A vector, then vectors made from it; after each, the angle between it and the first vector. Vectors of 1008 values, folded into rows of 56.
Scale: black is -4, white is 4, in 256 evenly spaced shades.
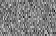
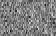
partly aligned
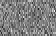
nearly opposite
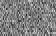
nearly opposite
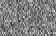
nearly opposite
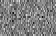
partly aligned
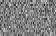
partly aligned
